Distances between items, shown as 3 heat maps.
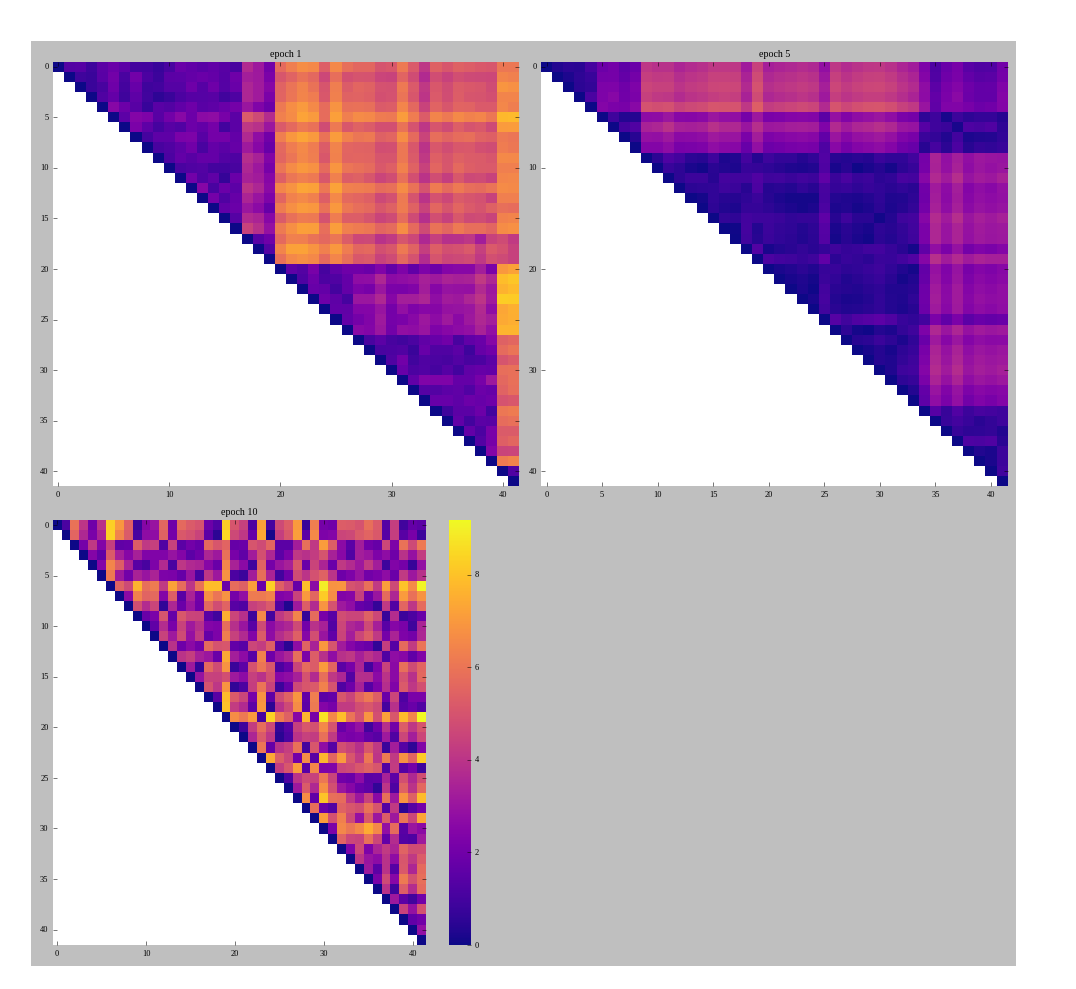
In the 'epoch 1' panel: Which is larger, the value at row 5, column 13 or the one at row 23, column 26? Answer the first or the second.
the first
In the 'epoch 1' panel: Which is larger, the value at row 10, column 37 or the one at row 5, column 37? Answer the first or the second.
the second
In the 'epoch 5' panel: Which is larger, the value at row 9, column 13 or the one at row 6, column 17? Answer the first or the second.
the second
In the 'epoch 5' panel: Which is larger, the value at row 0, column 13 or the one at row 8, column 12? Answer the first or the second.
the first
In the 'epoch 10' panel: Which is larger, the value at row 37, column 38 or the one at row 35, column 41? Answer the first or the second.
the second
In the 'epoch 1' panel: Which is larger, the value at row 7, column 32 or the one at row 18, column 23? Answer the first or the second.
the second
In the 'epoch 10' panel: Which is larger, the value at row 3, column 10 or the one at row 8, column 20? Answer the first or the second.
the first
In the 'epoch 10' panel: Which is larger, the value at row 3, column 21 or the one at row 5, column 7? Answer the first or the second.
the second
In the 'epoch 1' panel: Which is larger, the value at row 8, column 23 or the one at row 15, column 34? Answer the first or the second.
the first
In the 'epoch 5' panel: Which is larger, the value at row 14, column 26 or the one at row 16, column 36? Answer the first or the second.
the second
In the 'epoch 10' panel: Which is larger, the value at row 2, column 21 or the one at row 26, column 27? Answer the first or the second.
the second
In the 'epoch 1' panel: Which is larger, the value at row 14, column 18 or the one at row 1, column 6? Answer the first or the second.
the first
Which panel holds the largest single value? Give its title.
epoch 10
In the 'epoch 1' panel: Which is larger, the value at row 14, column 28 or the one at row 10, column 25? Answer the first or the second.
the second
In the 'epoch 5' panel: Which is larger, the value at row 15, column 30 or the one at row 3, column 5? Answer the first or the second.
the second
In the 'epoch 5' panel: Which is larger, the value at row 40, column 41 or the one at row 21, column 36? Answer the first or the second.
the second
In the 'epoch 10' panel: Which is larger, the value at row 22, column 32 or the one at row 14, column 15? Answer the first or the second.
the first
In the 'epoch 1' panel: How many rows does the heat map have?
42
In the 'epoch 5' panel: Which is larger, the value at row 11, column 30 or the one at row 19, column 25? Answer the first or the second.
the second
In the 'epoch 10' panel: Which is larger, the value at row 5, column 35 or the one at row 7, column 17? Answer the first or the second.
the second
